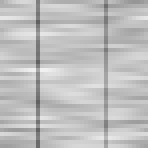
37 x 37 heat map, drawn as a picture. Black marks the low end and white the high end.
Histogram: skewed, a long tail of low values. Odd lines: columns 10 and 27. Calmest part: centre.
